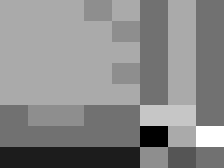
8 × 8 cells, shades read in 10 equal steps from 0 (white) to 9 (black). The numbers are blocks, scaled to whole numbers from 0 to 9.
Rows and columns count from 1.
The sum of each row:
29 29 28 29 28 32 37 55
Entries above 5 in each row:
0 0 0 0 0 0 1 6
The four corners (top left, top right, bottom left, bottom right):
3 5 8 5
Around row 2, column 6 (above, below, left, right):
5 5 4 3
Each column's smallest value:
3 3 3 3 3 2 2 0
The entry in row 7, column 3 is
5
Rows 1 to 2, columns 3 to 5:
3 4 3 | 3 3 4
